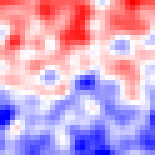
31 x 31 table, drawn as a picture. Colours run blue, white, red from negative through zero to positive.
Odd rows or columns: none. Grain: blotchy. Slope: up to the top.
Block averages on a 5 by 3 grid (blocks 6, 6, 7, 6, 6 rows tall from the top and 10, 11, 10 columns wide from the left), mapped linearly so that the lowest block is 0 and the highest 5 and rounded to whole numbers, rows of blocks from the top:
5 5 5
4 4 3
3 2 3
1 1 1
1 0 0
